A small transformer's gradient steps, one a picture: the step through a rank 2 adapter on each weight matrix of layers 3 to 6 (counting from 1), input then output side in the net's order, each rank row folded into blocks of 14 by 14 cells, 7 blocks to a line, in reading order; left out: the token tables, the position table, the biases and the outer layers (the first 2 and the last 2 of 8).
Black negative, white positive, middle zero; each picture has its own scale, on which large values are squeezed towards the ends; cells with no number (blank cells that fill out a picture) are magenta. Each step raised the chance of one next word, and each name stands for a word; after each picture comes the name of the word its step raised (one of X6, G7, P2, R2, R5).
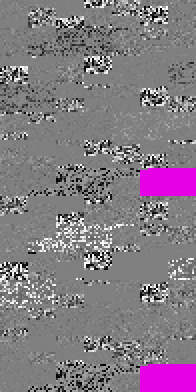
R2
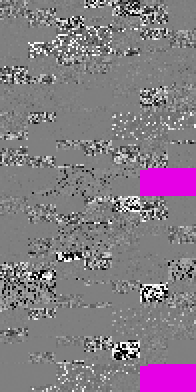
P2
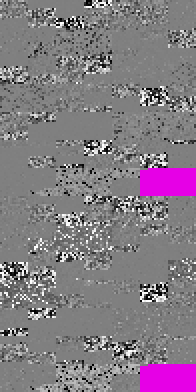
R2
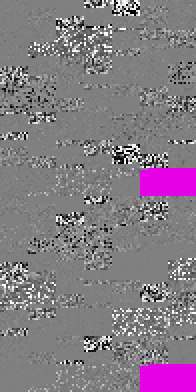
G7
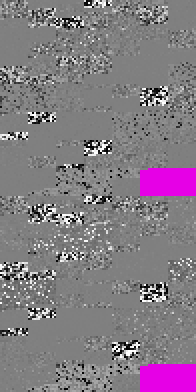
R2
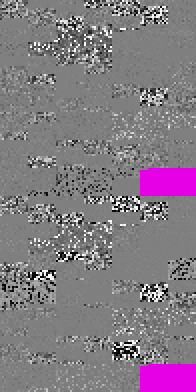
P2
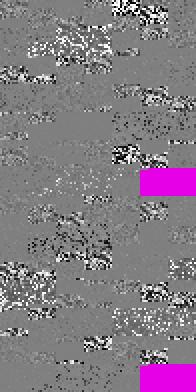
G7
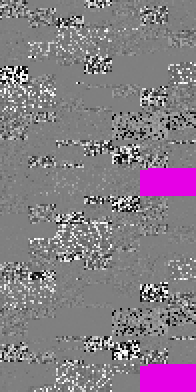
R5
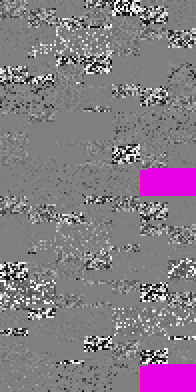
G7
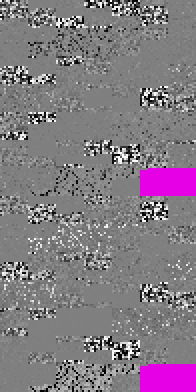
R2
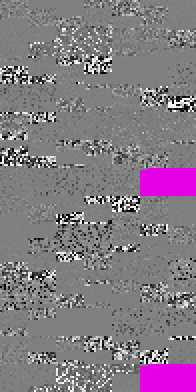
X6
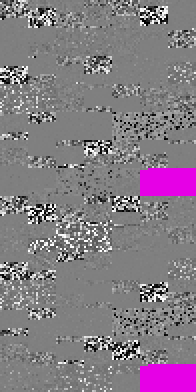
R5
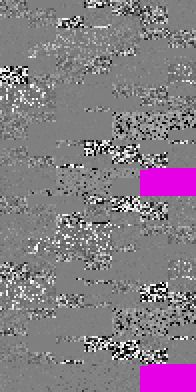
R5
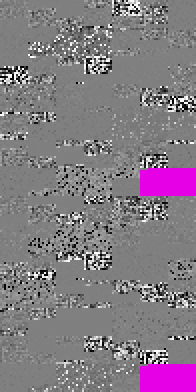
X6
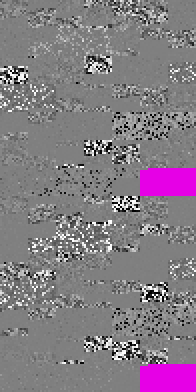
R5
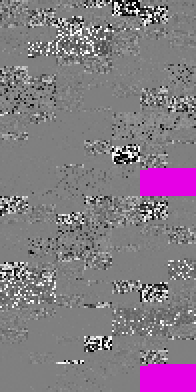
G7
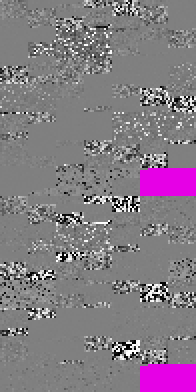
P2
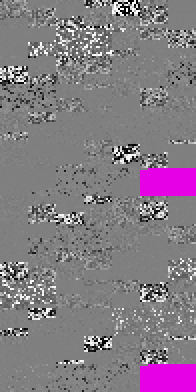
G7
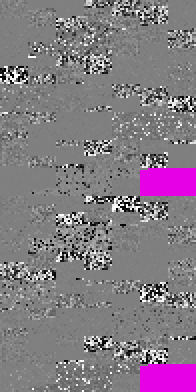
X6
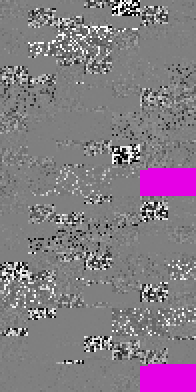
G7
